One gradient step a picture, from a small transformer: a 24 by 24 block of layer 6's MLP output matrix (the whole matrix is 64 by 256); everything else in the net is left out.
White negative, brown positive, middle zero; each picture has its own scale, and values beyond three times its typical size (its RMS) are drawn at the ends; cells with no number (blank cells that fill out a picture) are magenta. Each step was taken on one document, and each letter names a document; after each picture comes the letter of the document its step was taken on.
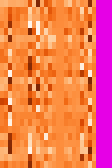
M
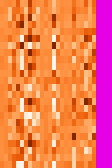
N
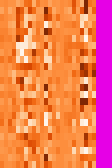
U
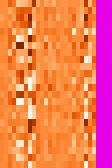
N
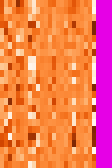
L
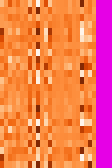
M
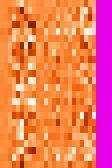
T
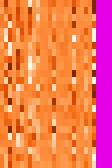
L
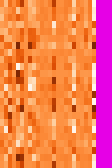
L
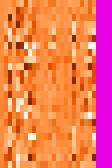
N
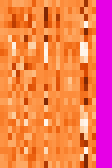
U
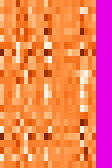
U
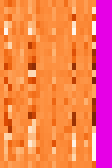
L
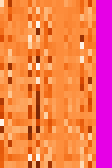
M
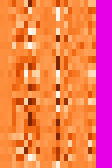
T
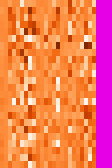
T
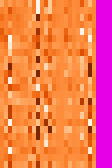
M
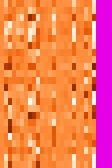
L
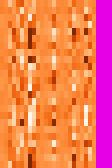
N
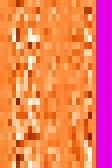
N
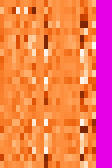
U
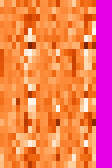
T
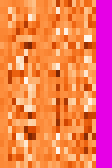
T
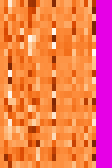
L
